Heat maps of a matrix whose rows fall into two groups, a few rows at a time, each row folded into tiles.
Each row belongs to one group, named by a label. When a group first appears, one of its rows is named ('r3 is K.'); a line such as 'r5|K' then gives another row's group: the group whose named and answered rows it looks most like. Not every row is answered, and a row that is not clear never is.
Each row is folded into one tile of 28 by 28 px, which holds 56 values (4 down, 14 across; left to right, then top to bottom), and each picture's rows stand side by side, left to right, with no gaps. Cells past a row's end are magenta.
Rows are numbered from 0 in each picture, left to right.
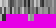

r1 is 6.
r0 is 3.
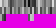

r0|3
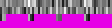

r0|6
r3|3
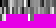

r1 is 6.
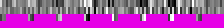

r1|3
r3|3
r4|6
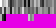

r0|3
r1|6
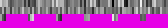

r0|3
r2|3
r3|6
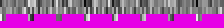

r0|6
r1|3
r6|3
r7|6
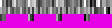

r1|3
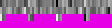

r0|6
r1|3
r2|6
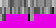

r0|3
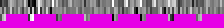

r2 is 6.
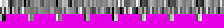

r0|3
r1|6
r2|6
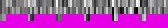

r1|3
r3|3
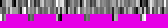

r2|3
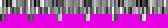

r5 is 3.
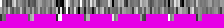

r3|6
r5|3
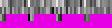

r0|3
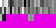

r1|6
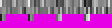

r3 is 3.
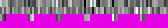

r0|3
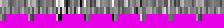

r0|3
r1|3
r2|3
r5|6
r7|3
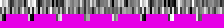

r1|3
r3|6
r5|3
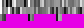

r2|6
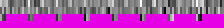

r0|3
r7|3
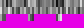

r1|3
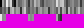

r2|3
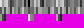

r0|3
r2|3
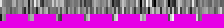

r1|6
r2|3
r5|6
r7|6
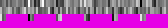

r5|6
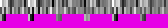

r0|3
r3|6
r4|3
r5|3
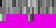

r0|6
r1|3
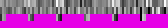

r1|3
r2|3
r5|6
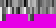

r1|3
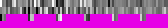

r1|6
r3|3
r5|6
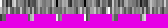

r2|6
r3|6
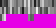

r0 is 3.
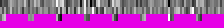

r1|6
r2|3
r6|6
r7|3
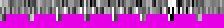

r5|6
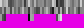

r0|3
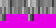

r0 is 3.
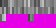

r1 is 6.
